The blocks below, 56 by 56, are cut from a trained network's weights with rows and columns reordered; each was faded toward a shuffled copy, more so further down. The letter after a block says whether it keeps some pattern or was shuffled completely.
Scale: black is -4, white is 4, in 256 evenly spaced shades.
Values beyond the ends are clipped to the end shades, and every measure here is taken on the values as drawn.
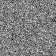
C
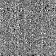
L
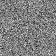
C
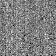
L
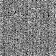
L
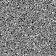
C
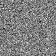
C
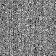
L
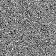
C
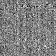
L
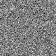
C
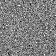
C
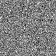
C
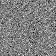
C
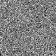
L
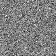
C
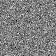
C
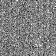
L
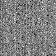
L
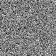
C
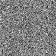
L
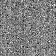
L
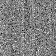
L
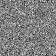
L
